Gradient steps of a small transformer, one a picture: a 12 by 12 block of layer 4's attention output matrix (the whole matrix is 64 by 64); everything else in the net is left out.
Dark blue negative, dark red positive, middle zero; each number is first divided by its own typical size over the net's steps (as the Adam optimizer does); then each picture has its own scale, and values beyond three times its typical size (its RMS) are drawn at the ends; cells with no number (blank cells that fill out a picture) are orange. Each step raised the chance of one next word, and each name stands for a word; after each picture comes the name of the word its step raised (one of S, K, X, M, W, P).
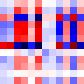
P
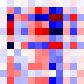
P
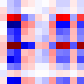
P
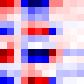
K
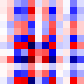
K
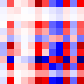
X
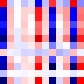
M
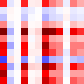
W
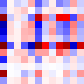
P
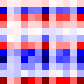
K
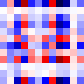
X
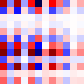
W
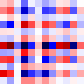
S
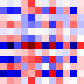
S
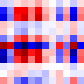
K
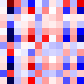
M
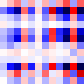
M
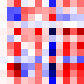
W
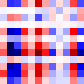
W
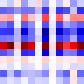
P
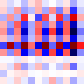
P
